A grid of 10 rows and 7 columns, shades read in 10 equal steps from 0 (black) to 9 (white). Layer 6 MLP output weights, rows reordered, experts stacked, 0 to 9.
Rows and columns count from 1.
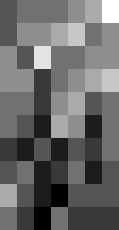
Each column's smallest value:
2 1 0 0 2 1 2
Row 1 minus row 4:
-2 -1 2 0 0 0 2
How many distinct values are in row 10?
3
